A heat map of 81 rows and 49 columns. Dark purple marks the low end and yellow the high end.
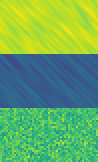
It is made of 3 by 1 panels. Panel 1,1: very high, slanting down to the right, faint in contrast. Panel 2,1: low, slanting down to the right, faint in contrast. Panel 3,1: high, fine-grained.
